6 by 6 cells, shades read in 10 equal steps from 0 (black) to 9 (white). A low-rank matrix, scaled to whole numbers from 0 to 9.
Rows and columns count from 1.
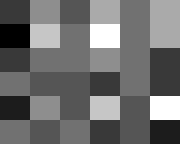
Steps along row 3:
up same up down down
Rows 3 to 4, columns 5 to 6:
4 2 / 4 2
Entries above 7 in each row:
0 1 0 0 1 0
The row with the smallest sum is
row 6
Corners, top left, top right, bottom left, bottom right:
2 6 4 1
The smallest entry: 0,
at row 2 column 1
